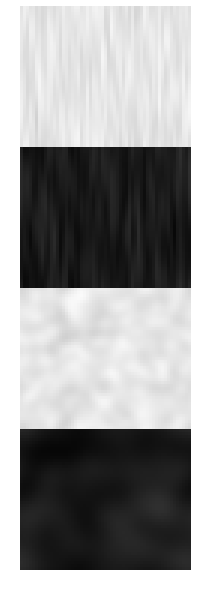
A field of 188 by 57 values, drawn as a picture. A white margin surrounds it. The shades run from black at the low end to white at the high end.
It is made of 4 by 1 panels. Panel 1,1: very high, streaked downward, faint in contrast. Panel 2,1: very low, streaked downward, faint in contrast. Panel 3,1: very high, blotchy, faint in contrast. Panel 4,1: very low, smooth, faint in contrast.
